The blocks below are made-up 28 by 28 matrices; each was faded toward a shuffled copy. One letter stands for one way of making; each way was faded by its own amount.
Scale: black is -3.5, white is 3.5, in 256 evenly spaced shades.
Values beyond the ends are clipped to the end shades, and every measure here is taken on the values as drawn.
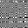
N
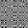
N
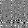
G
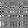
N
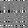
N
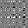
N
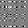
N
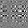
N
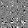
G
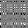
N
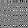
N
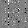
G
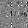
G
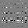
N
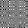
N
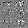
G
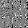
G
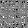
G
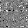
G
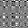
N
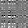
N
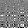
N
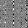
G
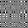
N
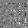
G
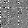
G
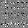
G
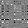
N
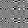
N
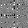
G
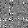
G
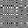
N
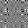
N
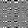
N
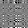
N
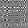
N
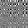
N
